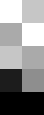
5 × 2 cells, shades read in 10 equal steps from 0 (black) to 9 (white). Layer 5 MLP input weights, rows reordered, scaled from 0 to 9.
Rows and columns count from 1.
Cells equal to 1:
1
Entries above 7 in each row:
1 1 0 0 0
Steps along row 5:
same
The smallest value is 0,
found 2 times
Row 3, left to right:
7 6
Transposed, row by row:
9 6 7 1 0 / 7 9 6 5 0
